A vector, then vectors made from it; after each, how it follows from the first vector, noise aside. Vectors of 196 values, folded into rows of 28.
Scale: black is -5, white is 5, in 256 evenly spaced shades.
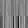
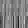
copied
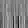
copied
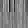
reversed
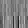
copied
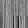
copied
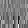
sign-scrambled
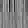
reversed
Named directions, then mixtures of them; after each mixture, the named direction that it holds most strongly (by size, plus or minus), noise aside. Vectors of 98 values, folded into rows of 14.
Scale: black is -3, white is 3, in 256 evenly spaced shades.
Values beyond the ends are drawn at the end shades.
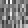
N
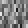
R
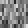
R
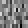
R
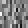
R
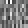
N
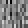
N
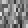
R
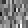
R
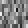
R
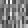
N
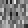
N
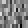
R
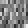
R
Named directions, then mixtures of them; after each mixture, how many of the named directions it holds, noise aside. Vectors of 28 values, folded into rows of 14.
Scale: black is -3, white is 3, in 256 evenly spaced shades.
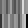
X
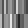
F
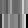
one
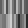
two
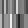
one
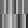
two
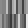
two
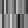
one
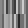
two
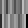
one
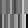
one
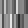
one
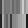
two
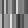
one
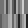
two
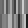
two
